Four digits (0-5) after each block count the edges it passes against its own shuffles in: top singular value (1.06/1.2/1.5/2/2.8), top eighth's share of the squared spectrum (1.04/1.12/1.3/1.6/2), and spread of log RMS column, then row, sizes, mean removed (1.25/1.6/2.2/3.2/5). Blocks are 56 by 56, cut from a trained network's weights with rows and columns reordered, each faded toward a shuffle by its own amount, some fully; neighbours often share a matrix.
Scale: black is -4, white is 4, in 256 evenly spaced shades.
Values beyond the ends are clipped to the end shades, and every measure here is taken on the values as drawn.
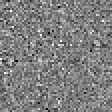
2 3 1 1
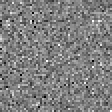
2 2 1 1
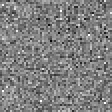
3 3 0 0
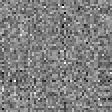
3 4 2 1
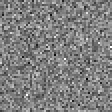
0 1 0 0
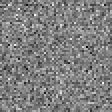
2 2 0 1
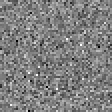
1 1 0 0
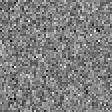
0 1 0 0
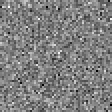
0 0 0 0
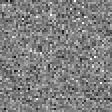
2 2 0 1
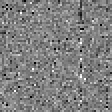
2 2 1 0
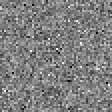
1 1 0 0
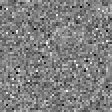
0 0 0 0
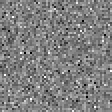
0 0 0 0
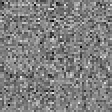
3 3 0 1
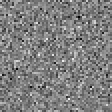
3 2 0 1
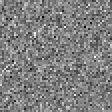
1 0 0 0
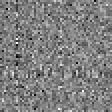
3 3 1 1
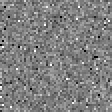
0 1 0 0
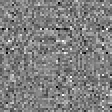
3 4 2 2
